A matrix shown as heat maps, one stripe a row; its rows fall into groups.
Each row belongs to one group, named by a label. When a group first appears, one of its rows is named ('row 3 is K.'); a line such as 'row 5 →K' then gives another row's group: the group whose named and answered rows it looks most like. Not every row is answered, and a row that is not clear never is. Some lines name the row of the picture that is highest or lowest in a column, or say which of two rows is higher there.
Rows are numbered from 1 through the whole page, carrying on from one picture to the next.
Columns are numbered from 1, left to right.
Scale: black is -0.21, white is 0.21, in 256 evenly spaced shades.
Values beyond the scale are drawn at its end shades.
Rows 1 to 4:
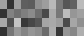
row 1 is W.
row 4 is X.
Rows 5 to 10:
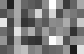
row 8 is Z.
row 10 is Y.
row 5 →W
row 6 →X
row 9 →W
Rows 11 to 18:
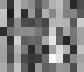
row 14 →X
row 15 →W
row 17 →W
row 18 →Y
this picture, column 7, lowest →16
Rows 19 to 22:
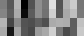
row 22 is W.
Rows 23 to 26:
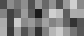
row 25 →Z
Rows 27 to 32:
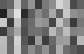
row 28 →X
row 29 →Z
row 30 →X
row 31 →Y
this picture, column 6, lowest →27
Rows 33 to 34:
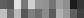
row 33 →Z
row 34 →Z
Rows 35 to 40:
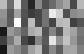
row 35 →Y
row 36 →W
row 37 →Z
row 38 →X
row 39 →X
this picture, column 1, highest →35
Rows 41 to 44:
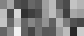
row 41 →W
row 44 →Y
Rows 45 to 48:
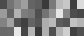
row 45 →Y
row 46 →Z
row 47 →W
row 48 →Z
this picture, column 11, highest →47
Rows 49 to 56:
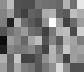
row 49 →Y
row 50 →W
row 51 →W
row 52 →Y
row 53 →X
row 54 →X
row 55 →W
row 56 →Z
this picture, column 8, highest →51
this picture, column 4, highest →52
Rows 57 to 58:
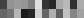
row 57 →Y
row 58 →X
